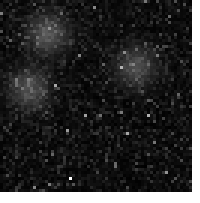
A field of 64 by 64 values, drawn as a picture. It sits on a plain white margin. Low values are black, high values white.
On average the colour sits 10% of the way up the scale. Three bumps rise from the field. Most values sit low, with a long tail of high ones.
